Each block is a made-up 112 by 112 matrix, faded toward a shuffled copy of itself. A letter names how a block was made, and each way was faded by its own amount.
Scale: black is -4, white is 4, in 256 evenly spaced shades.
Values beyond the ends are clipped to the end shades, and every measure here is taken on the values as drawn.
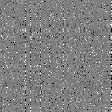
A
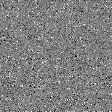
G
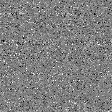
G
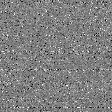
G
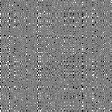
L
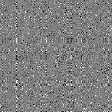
A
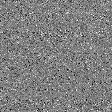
G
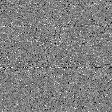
G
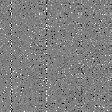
A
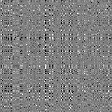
L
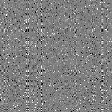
A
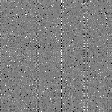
A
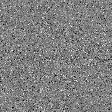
G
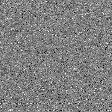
G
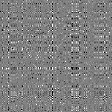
L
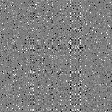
A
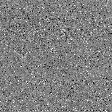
G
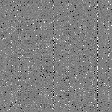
A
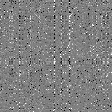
A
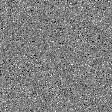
G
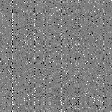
A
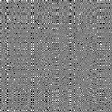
L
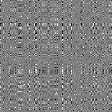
L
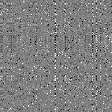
A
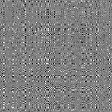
L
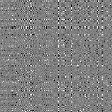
L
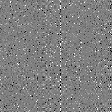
A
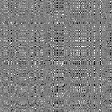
L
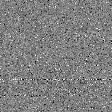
G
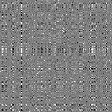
L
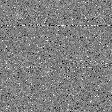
G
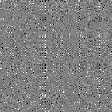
A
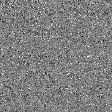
G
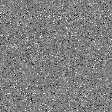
G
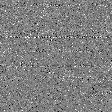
G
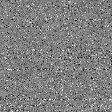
G
